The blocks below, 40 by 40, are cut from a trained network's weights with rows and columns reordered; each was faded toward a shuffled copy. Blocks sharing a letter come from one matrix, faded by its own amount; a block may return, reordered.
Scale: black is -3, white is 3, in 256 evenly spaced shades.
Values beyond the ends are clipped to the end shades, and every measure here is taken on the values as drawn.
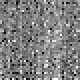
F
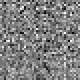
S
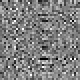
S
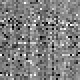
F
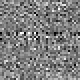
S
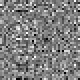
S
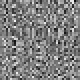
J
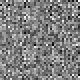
J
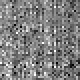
F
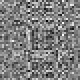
J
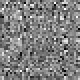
S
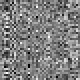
J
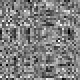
J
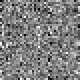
S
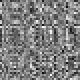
J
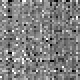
F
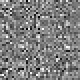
S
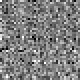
S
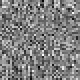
J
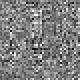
S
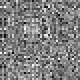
J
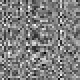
J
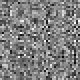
J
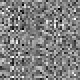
J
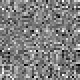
S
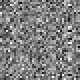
J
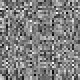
J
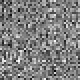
J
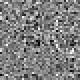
S
